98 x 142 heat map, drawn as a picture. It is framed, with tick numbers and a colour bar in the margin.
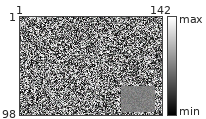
Odd rows or columns: none. Calmest part: bottom right. Odd patch: calmer, in the bottom right. Histogram: flat.
